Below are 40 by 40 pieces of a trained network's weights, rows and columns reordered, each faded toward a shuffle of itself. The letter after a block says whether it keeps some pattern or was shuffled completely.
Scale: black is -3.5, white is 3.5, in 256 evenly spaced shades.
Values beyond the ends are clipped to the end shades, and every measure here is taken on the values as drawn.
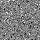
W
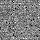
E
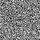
W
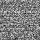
E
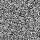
W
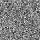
E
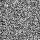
W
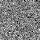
W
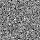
W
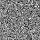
E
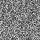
W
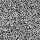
W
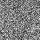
E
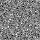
W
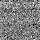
E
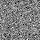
W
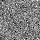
W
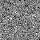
W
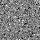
W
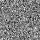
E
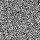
W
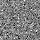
W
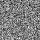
W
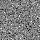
W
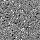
W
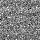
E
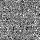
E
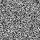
W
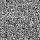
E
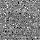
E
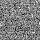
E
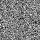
W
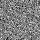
W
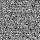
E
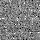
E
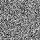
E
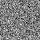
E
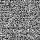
E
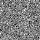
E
